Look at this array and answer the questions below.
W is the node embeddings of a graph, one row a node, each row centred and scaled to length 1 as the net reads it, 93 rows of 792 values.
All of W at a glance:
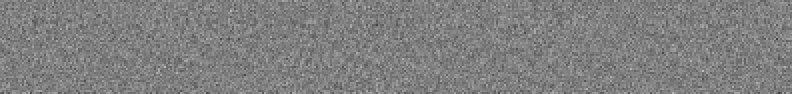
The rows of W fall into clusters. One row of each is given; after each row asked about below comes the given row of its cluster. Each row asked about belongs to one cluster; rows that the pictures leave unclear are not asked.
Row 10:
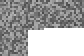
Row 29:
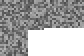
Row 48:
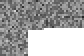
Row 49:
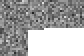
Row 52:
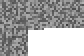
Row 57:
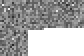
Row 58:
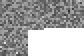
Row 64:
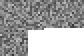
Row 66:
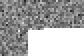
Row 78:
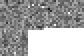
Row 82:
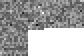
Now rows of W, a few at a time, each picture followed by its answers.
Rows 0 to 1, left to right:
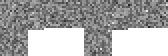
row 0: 10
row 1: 29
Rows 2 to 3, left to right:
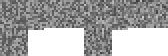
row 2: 52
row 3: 66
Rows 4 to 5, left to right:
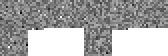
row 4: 64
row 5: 52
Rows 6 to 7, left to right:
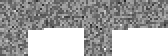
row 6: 48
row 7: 57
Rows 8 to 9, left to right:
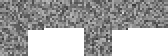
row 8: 82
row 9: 52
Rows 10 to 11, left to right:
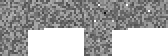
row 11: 48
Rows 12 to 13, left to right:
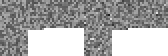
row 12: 57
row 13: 58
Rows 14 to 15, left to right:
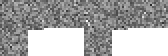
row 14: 64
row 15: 48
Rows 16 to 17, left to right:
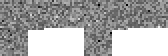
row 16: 82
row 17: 48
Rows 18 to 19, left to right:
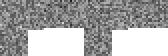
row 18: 57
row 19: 49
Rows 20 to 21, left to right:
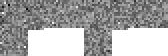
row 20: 66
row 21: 57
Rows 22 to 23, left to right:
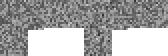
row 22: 66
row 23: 57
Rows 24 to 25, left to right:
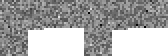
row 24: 48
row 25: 48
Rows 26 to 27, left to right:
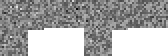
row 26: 29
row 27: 48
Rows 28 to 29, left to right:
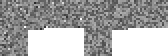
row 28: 58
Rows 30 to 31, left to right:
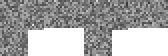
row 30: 78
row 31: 66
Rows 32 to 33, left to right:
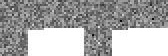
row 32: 78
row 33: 29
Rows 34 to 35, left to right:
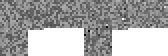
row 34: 48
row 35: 52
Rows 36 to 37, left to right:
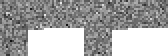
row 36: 52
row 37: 10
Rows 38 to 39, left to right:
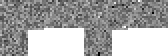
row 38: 78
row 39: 78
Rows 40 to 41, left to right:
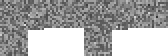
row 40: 29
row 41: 82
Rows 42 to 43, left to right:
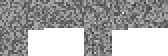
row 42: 10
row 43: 57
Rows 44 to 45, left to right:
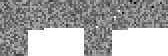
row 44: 49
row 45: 66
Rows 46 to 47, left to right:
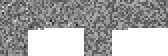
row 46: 66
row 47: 10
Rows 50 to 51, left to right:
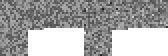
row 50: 48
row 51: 49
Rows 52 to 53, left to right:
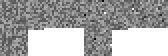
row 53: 64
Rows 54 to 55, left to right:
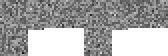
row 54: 52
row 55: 58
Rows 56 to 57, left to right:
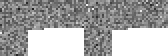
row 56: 49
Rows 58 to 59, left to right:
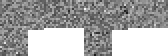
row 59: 82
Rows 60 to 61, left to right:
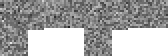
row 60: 82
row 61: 58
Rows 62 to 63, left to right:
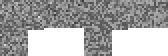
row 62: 64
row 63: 82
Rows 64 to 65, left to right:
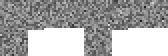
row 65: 29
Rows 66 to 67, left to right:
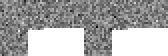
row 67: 66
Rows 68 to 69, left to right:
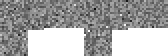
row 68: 29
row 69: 52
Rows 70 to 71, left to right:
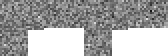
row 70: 64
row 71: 29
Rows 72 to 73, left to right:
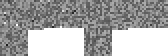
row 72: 48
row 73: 52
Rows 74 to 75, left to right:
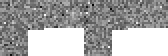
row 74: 82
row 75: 66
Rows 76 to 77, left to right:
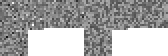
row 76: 78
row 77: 57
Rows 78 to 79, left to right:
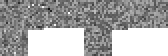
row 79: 82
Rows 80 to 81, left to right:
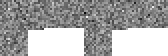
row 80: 58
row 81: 64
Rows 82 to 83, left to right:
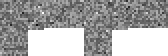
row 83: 10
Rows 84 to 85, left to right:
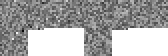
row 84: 10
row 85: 29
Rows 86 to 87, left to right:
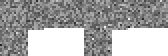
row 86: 10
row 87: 57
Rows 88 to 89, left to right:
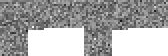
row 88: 82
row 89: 29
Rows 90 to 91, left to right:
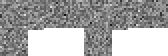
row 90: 58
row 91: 78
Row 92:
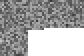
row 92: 49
